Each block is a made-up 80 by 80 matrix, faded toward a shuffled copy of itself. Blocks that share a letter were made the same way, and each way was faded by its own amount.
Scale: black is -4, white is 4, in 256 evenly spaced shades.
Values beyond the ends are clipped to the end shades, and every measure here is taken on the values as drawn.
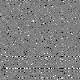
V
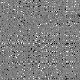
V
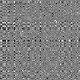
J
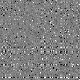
V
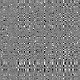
J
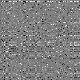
V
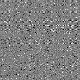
V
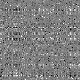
V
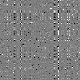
J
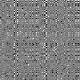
J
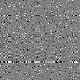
V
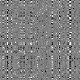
J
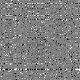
V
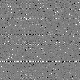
V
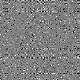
V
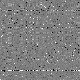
V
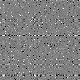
V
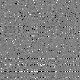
V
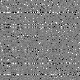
V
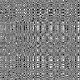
J
